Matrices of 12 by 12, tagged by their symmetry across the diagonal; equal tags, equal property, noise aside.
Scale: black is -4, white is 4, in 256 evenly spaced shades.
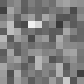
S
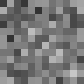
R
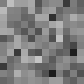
R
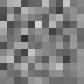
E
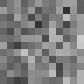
S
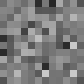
R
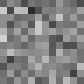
S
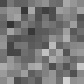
R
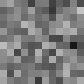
S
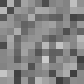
R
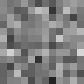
E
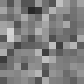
E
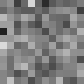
E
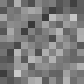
R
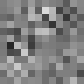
E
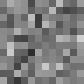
S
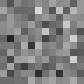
E
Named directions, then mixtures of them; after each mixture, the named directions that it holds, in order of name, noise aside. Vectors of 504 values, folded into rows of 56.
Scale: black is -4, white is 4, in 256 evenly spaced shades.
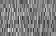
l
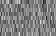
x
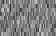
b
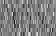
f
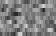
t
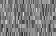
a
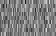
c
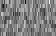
c, t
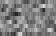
t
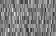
c, f, l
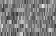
a, t, x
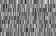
c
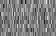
c, l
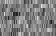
b, f, t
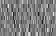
f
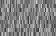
b, l, x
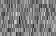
b, l, t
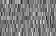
x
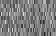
l, x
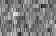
b, f, t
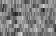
t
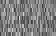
a, l, x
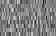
l, x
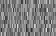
c, f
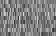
a, f, l
